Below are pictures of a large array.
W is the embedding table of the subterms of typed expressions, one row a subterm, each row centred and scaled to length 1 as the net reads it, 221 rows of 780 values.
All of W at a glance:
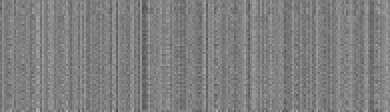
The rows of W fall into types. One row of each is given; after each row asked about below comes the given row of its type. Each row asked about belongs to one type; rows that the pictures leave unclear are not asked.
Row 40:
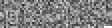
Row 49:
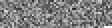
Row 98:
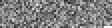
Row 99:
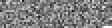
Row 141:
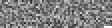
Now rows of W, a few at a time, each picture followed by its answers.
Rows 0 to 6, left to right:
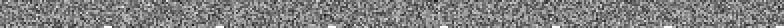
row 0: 141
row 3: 98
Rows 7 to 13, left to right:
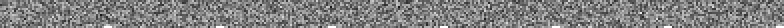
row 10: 98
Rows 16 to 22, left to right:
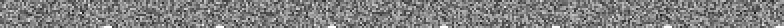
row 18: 98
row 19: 98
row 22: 99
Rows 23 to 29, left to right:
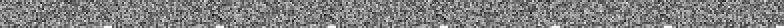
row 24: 99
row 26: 99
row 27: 99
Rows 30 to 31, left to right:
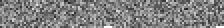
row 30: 98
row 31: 49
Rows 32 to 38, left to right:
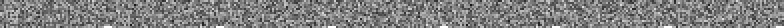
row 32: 40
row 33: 40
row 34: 40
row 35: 98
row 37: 49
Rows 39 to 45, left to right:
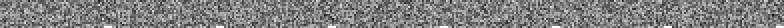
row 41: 99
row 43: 40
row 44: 49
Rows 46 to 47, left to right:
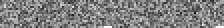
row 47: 99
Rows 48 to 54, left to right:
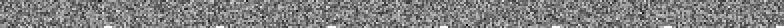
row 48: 98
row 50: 99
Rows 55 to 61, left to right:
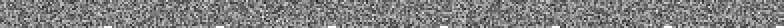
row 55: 40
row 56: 99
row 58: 141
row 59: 40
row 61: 141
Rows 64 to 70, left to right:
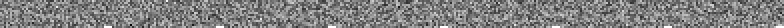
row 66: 141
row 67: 98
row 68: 40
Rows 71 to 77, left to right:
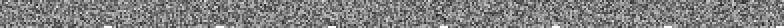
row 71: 141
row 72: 99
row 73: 40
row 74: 99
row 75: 98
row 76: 141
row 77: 98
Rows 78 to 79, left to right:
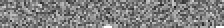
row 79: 98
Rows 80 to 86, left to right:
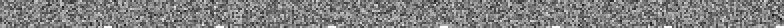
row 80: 98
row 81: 99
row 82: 40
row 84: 40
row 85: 40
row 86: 99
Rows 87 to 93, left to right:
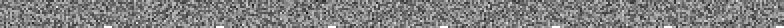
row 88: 98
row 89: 141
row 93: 40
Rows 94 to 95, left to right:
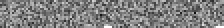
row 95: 99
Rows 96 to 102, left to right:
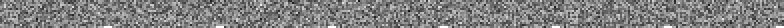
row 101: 40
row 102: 40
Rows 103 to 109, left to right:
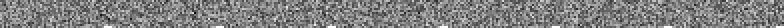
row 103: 99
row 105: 99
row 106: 99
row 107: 99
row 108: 40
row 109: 49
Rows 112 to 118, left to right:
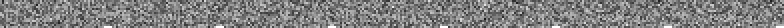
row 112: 40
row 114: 98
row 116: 98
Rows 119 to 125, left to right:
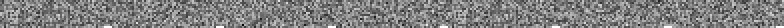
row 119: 40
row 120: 98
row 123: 40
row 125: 40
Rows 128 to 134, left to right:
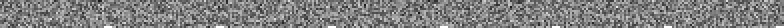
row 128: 98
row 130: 40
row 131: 141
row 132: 98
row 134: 99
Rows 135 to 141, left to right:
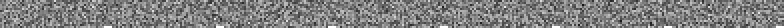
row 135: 99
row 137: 98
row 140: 40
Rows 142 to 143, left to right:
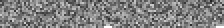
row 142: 98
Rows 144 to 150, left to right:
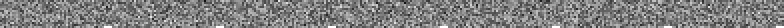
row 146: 49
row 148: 141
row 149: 40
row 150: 141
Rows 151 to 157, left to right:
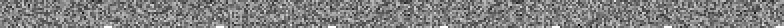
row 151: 141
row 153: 40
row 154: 98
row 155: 98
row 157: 99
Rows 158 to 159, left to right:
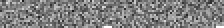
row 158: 99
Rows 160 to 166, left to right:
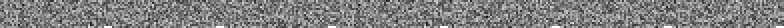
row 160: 40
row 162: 141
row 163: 40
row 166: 40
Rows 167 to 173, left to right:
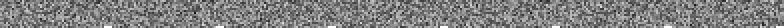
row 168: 99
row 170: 98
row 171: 141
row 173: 40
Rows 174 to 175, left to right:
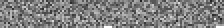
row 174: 141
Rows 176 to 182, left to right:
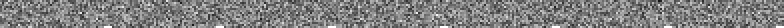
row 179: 98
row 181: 98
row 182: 141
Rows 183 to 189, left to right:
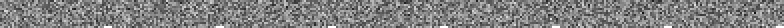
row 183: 49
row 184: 49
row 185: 98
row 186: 98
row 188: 141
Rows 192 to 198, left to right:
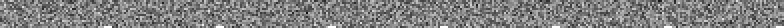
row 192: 49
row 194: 99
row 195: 98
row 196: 141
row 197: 98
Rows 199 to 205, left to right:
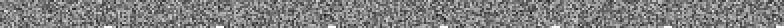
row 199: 49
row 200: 40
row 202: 99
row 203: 99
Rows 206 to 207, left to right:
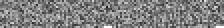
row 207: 99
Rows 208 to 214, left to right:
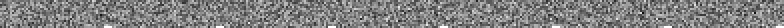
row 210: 98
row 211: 99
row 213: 40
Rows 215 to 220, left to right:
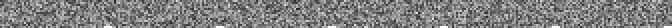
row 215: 98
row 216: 40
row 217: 49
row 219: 40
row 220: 99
